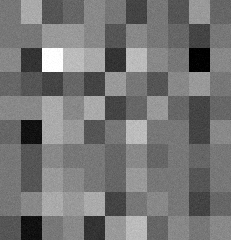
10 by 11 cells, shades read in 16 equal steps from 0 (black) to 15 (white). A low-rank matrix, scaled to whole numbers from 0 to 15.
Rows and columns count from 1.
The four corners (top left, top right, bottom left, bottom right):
7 6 5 8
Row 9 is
7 8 10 9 10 4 7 8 7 4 6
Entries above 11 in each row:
0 0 1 0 0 0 0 0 0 0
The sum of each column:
68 53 87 81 72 60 82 70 68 52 70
